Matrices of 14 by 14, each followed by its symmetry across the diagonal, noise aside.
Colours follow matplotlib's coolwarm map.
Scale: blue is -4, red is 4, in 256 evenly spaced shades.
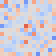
symmetric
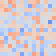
neither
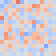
symmetric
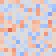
neither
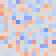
neither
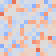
symmetric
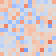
symmetric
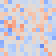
neither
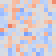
neither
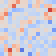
symmetric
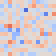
neither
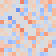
symmetric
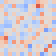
symmetric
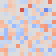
neither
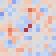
symmetric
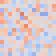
neither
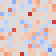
symmetric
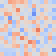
neither
